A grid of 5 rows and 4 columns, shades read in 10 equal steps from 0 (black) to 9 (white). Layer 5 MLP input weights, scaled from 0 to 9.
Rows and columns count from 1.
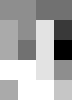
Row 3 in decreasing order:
8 6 4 0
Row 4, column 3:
8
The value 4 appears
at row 1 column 3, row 1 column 4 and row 3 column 2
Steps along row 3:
down up down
